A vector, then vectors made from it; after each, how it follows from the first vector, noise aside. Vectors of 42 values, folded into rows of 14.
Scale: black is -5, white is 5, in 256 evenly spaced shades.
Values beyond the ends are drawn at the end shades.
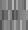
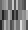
scaled up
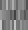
reversed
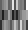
scaled up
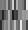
scaled up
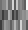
scaled up
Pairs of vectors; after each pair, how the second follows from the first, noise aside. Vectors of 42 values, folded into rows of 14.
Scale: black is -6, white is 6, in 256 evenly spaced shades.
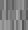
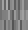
shuffled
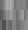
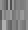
sign-scrambled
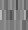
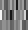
scaled up
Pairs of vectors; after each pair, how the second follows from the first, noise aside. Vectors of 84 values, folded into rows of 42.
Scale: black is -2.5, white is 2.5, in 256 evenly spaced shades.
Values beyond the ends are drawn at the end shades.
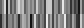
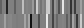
partly zeroed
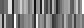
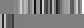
partly zeroed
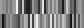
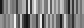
wrapped around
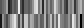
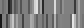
partly zeroed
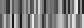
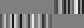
partly zeroed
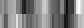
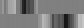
partly zeroed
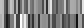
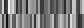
wrapped around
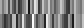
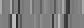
partly zeroed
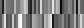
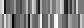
wrapped around
